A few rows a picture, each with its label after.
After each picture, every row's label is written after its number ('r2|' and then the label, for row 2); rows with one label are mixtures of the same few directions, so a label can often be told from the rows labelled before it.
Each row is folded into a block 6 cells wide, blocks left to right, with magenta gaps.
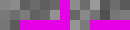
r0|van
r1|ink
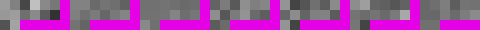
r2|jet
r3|van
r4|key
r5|ink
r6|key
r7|van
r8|jet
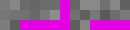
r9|van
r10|key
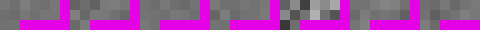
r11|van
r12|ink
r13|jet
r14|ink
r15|ink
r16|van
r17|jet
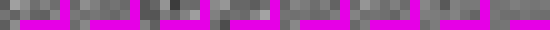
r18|key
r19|key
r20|jet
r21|van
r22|key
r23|key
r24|jet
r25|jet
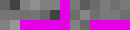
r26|van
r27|key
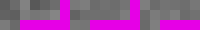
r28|jet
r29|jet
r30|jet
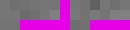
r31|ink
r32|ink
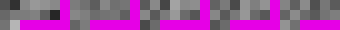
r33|van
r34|jet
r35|ink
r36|ink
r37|ink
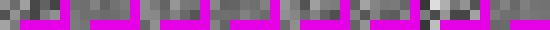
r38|ink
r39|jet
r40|jet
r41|key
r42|jet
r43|key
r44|key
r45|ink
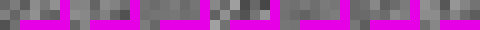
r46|ink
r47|jet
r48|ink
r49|ink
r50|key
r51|jet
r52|jet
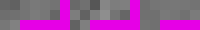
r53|van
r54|ink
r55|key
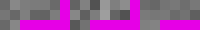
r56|key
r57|ink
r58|van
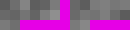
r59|jet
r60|van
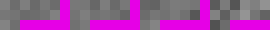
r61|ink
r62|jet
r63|van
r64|ink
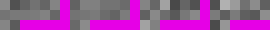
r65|key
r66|key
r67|ink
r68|key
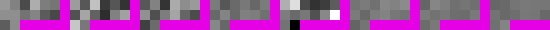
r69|jet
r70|ink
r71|ink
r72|key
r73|van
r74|ink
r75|key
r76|van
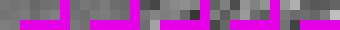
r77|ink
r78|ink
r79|van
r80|ink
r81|van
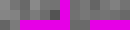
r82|jet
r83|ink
